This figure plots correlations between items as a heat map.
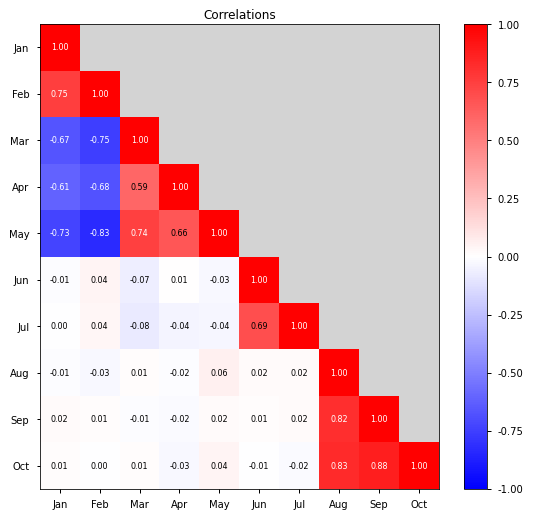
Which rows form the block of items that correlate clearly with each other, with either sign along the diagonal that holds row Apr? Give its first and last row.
Jan to May
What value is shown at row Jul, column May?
-0.04
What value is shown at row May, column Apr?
0.66
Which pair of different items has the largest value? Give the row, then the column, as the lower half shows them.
Oct, Sep
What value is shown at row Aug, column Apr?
-0.02
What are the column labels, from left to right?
Jan, Feb, Mar, Apr, May, Jun, Jul, Aug, Sep, Oct
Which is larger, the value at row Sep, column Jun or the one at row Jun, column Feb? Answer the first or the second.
the second
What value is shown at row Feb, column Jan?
0.75
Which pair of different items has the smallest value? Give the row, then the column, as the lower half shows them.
May, Feb
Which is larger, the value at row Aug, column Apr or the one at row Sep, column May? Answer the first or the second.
the second
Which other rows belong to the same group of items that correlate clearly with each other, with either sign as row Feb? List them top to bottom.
Jan, Mar, Apr, May
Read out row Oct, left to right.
0.01 0.00 0.01 -0.03 0.04 -0.01 -0.02 0.83 0.88 1.00
